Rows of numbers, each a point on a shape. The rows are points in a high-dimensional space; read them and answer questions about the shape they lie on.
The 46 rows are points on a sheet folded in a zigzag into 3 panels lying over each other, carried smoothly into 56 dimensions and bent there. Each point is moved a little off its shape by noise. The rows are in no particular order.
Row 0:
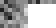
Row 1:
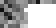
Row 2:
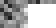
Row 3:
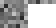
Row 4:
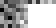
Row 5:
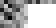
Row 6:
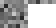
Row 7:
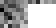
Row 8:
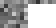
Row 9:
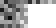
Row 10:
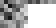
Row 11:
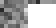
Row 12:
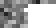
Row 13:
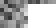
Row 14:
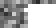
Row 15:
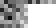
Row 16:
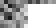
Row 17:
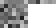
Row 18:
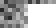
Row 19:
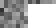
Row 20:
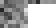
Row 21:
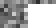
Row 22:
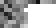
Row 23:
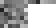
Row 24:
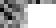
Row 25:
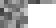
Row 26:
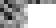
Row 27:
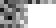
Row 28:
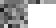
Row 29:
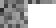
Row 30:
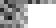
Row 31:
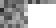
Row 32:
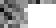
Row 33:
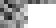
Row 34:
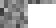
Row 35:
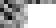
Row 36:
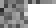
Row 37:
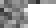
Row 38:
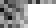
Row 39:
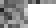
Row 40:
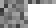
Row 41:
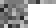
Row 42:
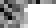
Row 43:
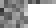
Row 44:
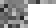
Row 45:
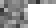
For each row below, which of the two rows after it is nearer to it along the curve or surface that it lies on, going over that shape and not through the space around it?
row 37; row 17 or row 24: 17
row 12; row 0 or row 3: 3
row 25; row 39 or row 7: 39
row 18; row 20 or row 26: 26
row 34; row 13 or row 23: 13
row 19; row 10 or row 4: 10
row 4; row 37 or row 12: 37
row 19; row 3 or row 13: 13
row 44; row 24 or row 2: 24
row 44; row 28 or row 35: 28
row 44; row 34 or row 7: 7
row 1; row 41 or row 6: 41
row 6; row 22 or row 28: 28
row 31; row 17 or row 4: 4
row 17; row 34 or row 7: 7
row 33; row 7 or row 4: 4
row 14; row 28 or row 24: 28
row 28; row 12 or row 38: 12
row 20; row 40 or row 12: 12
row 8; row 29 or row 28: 28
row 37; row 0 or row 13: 0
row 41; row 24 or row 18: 24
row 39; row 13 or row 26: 26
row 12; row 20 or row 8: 8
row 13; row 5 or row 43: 43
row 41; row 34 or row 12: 12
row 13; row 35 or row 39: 35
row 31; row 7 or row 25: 25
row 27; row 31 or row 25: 31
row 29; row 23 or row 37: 37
